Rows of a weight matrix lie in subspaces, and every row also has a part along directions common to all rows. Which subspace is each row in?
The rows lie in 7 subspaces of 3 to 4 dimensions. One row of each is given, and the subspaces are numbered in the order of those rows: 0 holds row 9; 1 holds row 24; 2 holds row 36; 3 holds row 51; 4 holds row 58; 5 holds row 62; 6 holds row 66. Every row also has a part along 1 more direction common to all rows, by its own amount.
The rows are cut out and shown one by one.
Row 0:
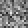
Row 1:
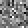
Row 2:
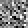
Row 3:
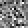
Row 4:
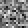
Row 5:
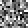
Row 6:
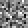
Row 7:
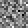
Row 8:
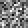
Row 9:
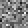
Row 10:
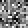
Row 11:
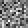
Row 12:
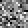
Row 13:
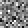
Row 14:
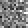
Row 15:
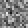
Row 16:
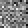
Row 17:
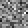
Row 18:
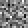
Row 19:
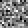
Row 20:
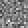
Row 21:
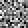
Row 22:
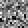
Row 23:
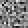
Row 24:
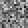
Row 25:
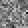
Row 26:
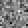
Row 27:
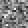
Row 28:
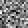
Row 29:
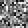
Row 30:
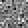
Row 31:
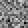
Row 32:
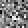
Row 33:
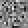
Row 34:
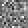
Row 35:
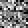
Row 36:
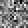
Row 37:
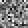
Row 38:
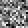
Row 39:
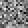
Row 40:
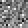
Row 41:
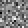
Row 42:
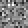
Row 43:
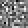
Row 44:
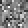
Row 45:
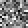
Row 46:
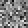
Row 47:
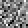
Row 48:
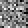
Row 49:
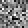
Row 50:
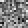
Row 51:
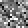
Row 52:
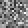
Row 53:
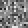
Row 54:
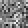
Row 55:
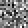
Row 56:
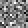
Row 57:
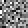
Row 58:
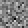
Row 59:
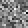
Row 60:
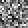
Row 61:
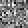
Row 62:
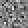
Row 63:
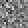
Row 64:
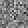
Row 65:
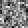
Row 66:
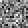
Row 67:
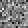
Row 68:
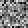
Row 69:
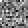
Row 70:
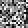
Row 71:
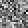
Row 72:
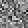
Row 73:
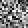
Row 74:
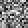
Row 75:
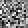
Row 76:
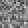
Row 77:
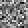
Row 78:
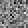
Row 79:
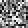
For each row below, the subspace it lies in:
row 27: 0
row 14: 2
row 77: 6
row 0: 5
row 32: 4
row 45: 3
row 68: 5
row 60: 6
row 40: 3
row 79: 6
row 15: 5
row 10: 6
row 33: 5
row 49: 0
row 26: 3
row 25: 0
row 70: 6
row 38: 0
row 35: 2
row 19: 6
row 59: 0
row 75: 1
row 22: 4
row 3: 6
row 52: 2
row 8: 1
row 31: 1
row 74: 1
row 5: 3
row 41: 4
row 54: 6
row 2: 5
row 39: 2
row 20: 1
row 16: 2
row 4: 0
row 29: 5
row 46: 5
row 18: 4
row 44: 3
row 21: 1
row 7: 0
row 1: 2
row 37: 6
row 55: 4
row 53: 5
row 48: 2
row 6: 4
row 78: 2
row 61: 4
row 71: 0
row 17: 0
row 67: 4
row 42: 4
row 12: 3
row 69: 6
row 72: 0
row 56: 2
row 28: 1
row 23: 5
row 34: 5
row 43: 5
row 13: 4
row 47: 3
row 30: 3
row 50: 3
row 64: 2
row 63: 5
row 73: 0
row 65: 3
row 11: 1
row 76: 1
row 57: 1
